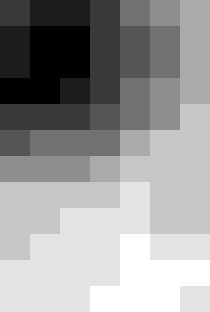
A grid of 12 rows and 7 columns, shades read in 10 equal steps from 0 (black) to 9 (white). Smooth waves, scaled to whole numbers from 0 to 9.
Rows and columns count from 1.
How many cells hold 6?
6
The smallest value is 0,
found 6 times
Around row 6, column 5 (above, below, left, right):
4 7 4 7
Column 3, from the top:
1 0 0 1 2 4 5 7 8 8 8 8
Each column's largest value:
8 8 8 9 9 9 9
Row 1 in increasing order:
1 1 2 2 4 5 6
